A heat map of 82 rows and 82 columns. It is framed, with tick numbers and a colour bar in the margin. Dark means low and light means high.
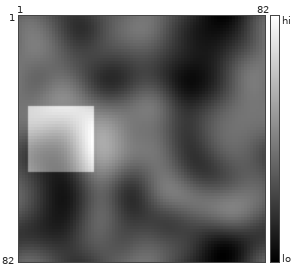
The ninth with the highest average is the middle left. In the middle left lies a patch that is higher than the rest. Values change most from cell to cell in the middle left.
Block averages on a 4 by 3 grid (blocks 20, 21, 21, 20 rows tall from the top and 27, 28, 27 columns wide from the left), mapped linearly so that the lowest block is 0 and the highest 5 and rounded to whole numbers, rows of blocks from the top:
2 1 0 / 5 2 2 / 3 3 2 / 0 1 1
